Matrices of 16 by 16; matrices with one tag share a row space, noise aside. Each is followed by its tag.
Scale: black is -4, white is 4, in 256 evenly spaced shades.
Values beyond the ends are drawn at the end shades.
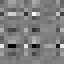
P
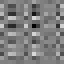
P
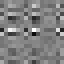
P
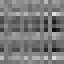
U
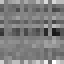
U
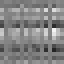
U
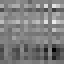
U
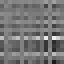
U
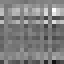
U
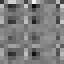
P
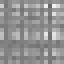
U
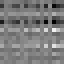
U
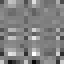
P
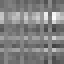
U
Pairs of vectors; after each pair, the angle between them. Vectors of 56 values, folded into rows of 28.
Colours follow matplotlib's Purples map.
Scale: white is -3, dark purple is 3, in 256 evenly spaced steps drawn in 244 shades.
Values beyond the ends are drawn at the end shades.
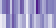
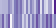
orthogonal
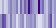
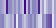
partly aligned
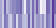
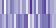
partly opposed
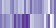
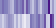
nearly opposite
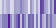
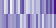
partly aligned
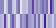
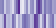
partly aligned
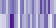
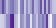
nearly parallel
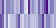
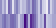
partly opposed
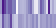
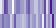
orthogonal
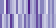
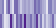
partly aligned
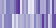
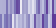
nearly parallel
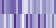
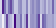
partly aligned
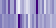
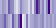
partly aligned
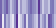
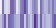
partly opposed
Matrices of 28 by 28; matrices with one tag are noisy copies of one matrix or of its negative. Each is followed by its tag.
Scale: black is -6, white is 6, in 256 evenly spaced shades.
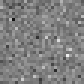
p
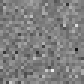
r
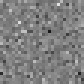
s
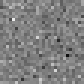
p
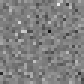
s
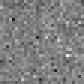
p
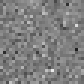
r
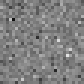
p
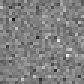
p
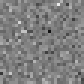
s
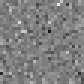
s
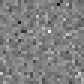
s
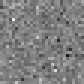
p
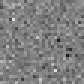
p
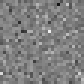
s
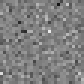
s
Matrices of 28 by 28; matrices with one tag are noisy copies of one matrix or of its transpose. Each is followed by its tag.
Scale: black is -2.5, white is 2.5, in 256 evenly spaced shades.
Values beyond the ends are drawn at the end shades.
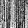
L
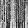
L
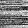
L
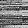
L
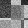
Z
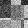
Z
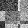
Z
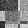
Z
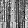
L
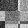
Z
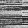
L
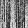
L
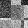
Z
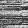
L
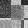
Z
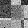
Z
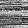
L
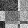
Z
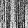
L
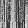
L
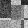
Z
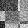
Z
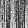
L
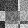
Z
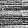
L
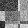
Z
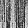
L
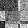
Z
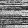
L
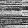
L
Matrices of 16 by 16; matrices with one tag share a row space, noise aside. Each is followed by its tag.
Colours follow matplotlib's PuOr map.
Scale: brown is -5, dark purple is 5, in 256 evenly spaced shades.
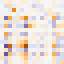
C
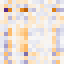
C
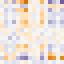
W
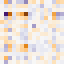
C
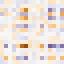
W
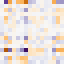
C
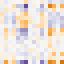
W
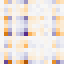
C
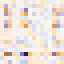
C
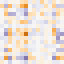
C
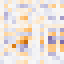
W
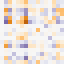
C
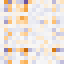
C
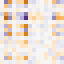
C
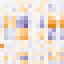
W
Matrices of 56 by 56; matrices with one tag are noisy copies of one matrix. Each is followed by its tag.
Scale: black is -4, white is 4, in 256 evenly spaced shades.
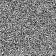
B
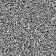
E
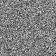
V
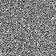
E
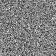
E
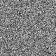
V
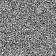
B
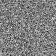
E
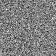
E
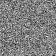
B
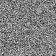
B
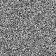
V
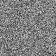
V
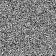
B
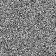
V
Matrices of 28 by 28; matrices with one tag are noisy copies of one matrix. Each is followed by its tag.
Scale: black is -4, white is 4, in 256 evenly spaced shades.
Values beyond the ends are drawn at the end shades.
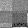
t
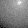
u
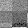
t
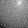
u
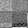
t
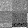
t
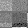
t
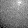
u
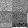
t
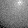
u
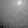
u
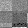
t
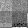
t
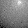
u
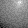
u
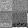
t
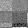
t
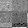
t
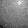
u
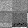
t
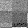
t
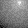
u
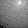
u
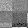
t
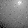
u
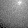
u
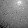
u
